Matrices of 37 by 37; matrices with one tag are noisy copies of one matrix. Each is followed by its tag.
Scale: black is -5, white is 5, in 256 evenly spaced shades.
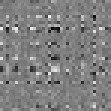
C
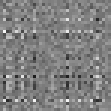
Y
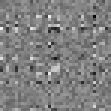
C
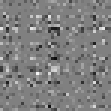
C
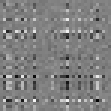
Y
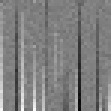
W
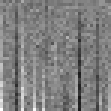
W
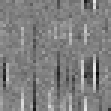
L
